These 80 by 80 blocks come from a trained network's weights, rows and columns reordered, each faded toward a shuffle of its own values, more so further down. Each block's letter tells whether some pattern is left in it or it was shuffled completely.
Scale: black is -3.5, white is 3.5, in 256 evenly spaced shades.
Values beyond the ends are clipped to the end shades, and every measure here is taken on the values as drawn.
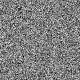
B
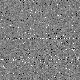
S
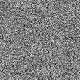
S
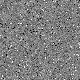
B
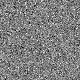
B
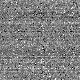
S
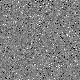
B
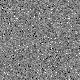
S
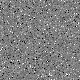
B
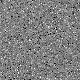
B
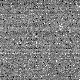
S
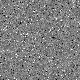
B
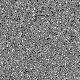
B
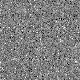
S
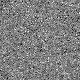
B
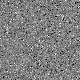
B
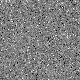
B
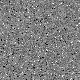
B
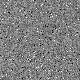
S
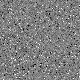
B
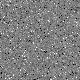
B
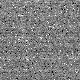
S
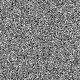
B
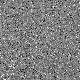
B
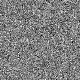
S
